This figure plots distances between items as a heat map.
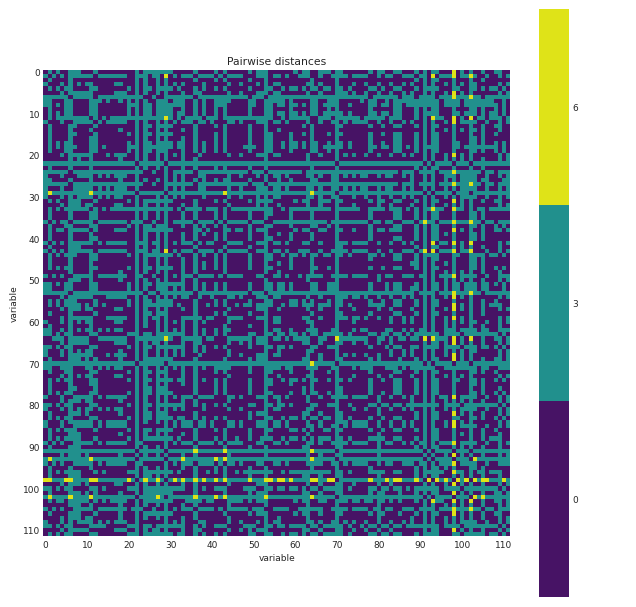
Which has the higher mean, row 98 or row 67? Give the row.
98
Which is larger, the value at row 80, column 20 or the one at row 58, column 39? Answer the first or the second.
the first
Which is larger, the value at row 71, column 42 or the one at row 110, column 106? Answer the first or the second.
the first
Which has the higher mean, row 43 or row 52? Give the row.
43
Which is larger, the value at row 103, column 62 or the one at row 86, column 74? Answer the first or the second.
the first
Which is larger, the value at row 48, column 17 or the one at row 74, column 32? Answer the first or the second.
the second
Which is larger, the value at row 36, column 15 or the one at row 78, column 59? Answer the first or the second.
the first
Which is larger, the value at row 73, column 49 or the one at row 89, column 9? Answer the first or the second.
the second
